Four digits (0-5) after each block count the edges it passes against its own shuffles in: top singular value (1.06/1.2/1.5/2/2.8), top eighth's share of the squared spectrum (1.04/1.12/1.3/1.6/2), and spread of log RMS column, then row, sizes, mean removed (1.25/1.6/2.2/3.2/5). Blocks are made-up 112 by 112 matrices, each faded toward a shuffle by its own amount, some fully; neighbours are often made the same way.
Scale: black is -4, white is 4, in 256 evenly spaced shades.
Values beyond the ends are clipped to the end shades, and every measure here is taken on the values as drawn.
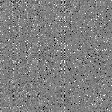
4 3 2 1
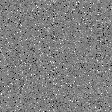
3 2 0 0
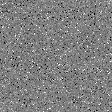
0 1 0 1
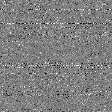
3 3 0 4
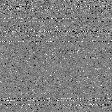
2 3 0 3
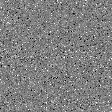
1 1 0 1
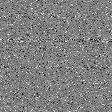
1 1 0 2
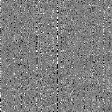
4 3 3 0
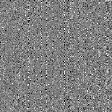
4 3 3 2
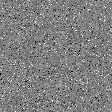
0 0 0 0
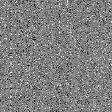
3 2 2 0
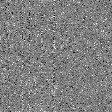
3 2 2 0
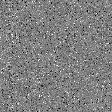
2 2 1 0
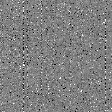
3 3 2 0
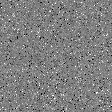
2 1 0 0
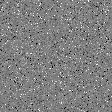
2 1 0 0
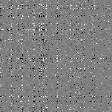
3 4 3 3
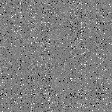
2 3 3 2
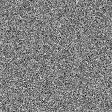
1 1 0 0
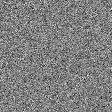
1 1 0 0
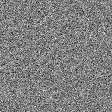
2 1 0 0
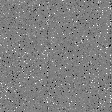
3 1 0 0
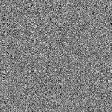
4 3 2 2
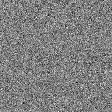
2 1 0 0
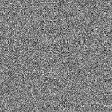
4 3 2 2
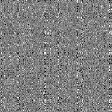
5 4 3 2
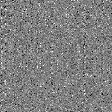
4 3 2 1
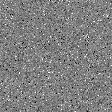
2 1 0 0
